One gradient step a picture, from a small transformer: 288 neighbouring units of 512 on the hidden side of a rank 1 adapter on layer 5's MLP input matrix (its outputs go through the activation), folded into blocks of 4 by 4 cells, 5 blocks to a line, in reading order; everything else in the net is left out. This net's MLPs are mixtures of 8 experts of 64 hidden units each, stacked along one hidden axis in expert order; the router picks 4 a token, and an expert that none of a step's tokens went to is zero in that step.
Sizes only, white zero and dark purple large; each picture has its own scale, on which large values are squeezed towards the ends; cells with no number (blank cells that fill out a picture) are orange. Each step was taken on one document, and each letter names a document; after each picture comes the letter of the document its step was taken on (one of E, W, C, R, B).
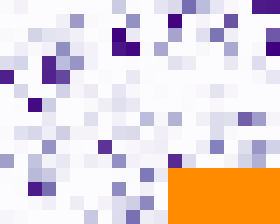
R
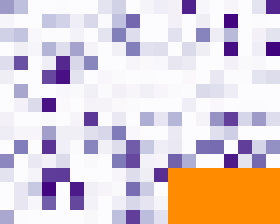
R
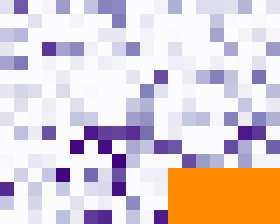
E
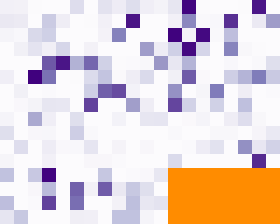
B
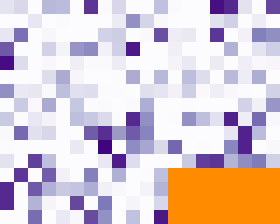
E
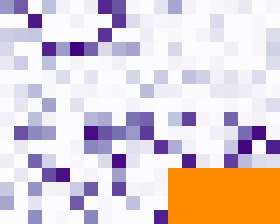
E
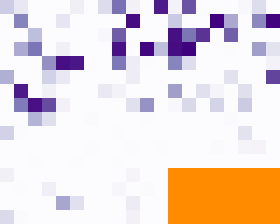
B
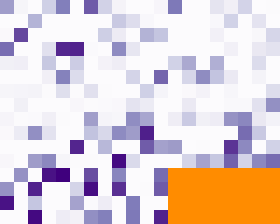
E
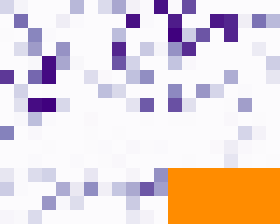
B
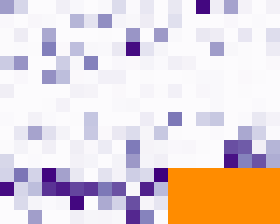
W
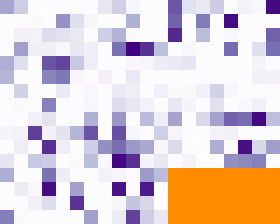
R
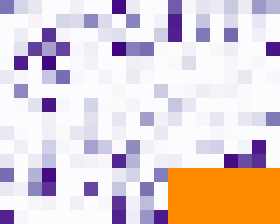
R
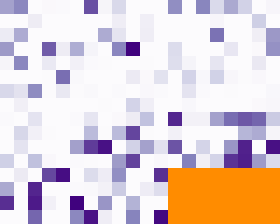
E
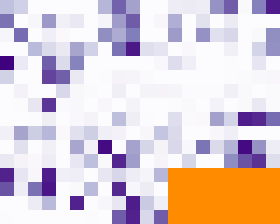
R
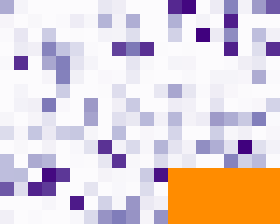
R
